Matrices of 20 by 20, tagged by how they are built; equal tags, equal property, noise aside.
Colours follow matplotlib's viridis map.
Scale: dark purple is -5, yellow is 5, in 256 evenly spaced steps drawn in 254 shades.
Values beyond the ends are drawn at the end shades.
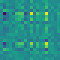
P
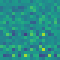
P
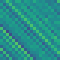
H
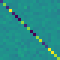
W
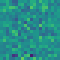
P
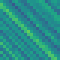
H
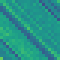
H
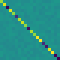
W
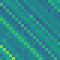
H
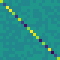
W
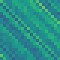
H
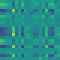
P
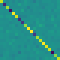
W
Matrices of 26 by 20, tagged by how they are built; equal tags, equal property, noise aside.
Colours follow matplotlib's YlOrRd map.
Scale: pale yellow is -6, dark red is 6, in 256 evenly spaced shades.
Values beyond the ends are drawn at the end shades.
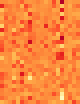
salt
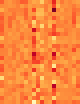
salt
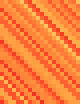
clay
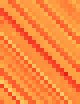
clay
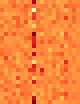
salt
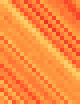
clay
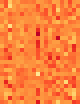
salt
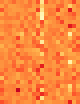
salt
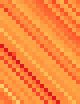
clay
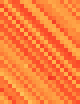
clay
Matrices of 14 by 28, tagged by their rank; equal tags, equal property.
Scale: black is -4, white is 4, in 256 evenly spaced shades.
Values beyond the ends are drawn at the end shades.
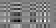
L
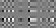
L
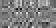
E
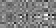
E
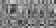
E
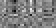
E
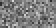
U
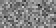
U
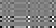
L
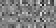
E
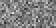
U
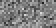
U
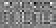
E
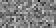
U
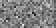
U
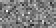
U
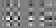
L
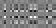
L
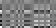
L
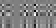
L
